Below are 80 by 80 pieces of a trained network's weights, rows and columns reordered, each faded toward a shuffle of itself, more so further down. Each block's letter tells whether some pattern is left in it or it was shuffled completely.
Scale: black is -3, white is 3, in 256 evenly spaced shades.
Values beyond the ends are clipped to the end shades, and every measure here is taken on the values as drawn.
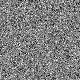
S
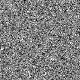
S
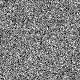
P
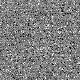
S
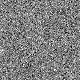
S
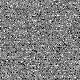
S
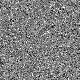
P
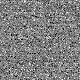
S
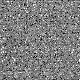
S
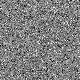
P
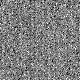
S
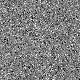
P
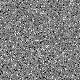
P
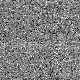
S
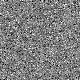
P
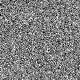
P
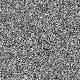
P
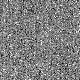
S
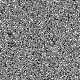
P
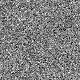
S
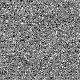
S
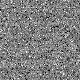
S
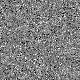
P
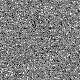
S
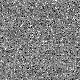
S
